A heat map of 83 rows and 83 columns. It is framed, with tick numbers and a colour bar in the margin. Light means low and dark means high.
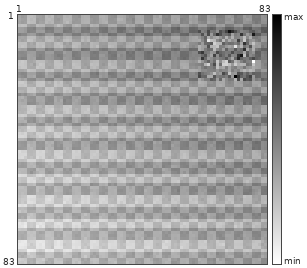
Odd patch: rougher, in the top right. Roughest part: top right. Ninth with the highest average: top right. Stripes: horizontal, repeating 11 times. Slope: up to the top right. Ninth with the lowest average: bottom left. Mirror symmetry: none.
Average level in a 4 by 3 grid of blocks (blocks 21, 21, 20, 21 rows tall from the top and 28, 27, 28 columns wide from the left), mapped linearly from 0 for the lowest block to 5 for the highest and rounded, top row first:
3 4 5 | 2 3 4 | 1 2 3 | 0 1 2
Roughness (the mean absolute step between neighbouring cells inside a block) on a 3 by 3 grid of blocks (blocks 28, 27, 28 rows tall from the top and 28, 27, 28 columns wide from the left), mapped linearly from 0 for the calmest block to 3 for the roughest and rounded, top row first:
0 0 3 | 0 0 0 | 0 0 0
